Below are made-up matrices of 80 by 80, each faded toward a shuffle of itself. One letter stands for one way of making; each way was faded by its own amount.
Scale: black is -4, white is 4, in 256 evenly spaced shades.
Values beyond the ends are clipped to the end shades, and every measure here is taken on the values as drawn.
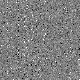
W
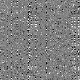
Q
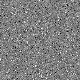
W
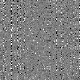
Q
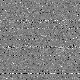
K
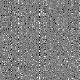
Q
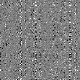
Q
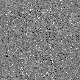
W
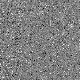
W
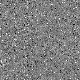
W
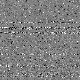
K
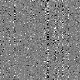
Q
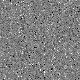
W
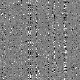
Q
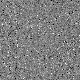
W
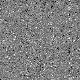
W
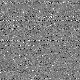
K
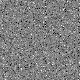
W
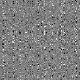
Q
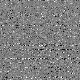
K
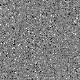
W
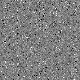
W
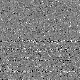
K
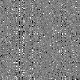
Q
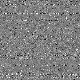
K
